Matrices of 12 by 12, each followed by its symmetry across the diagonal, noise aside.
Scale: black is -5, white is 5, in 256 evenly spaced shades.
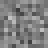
antisymmetric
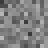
neither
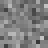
antisymmetric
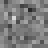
neither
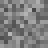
antisymmetric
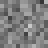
neither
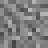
antisymmetric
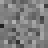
neither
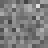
neither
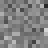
neither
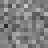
antisymmetric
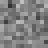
neither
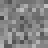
neither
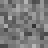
neither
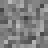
antisymmetric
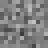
antisymmetric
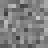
antisymmetric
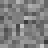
antisymmetric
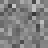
neither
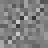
antisymmetric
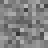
neither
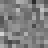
antisymmetric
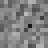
neither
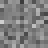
antisymmetric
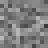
neither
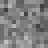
antisymmetric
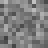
neither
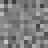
antisymmetric
